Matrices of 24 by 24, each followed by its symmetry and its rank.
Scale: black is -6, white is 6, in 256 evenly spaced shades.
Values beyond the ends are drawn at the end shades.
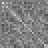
symmetric, rank five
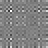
symmetric, rank two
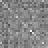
symmetric, rank five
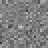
neither, rank five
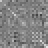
symmetric, rank five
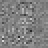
neither, rank five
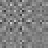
antisymmetric, rank two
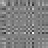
symmetric, rank two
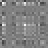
symmetric, rank two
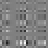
neither, rank one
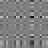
neither, rank one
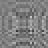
antisymmetric, rank two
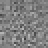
neither, rank five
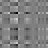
neither, rank one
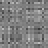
antisymmetric, rank two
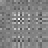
symmetric, rank two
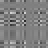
neither, rank one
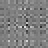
antisymmetric, rank two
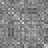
symmetric, rank five
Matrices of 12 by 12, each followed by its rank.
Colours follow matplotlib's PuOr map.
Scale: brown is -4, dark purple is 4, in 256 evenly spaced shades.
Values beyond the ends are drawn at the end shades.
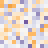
full rank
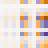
one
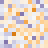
full rank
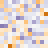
full rank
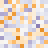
full rank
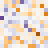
full rank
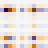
one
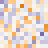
full rank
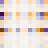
one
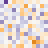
full rank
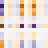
one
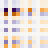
one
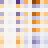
one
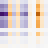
one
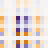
one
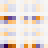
one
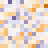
full rank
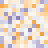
full rank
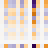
one
